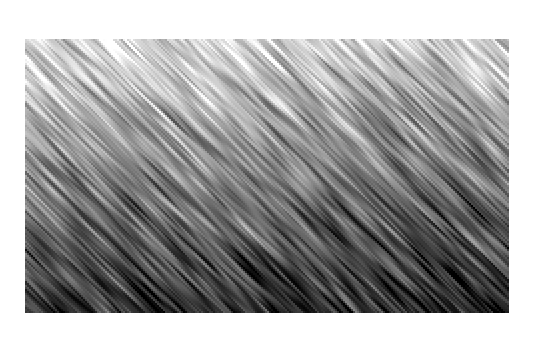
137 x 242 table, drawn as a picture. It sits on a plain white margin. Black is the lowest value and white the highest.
Grain: diagonal, down to the right. Average level on the scale: 50%. Ninth with the lowest average: bottom right. Slope: up to the top.
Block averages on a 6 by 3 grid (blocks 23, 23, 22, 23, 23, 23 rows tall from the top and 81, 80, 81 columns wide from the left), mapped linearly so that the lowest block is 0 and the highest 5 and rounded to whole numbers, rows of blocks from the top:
5 5 5 / 4 4 3 / 3 3 3 / 2 2 2 / 1 1 1 / 0 0 0
